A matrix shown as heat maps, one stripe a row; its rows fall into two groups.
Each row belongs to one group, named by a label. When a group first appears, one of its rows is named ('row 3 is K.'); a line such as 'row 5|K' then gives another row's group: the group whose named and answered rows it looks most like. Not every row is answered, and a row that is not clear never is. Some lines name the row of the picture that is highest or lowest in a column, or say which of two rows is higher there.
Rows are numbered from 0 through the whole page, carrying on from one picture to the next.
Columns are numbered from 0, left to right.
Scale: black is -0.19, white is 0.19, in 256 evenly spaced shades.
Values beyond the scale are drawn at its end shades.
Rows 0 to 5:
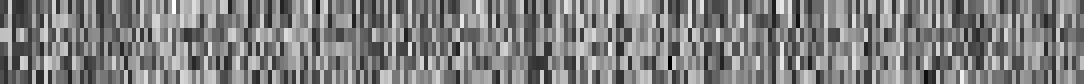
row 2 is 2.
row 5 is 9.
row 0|9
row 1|9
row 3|9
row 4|2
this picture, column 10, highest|2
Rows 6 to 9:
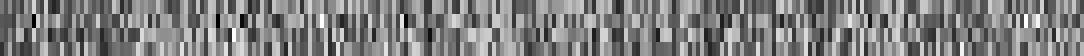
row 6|9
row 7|2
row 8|9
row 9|9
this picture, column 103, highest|9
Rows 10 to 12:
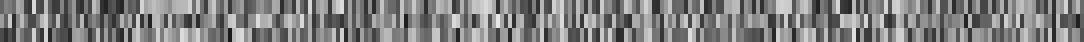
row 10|9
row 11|2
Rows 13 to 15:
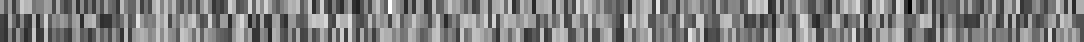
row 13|2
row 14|9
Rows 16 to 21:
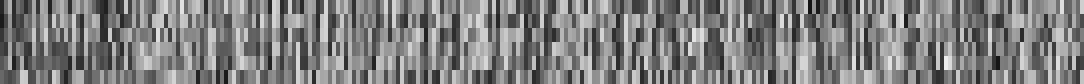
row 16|9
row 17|9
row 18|9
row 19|9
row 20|9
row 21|2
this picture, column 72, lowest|20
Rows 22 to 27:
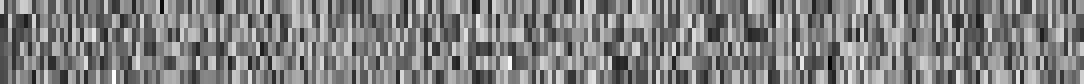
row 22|2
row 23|9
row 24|9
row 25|2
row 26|9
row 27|2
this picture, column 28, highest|27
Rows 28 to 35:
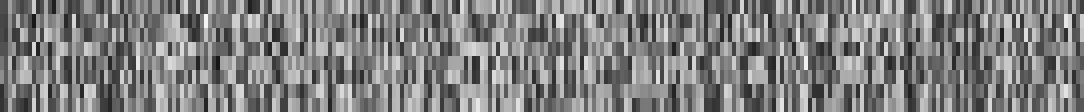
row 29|2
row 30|2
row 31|9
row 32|2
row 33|2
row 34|9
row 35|9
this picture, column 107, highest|30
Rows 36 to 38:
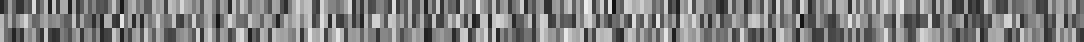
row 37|2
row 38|9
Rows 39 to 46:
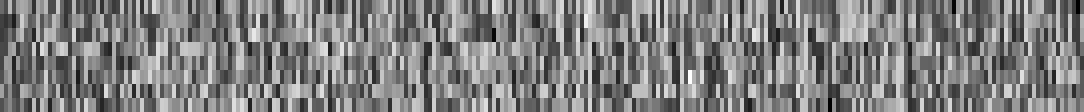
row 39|2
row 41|2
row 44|9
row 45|2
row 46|9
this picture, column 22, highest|42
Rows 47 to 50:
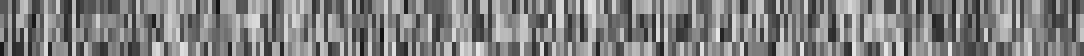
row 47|2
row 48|2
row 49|2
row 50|9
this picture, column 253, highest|50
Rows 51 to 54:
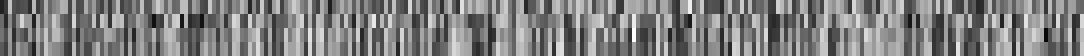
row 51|9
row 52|2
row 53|2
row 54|2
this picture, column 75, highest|52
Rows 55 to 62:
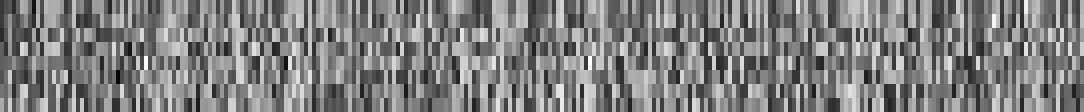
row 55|2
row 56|2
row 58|2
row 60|9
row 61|2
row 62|2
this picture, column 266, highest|59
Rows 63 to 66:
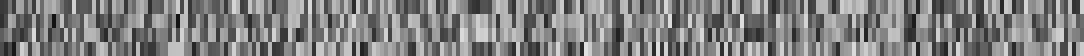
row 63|2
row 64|9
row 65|9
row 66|2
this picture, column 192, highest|65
